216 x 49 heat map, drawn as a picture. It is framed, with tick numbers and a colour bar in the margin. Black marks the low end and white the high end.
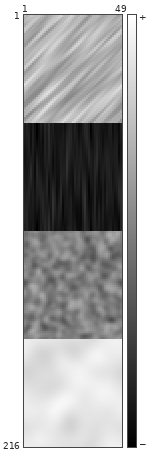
It is made of 4 by 1 panels. Panel 1,1: high, slanting up to the right. Panel 2,1: very low, streaked downward, faint in contrast. Panel 3,1: middling, blotchy. Panel 4,1: very high, smooth, faint in contrast.
